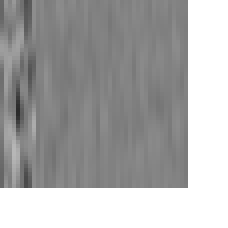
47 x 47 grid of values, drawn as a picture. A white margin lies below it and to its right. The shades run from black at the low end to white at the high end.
Overall the values sit about 50% of the way up the scale. The right part is calmer, past a seam about 20% of the way across. The values are skewed, with a long tail toward low values. The grain runs up and down.
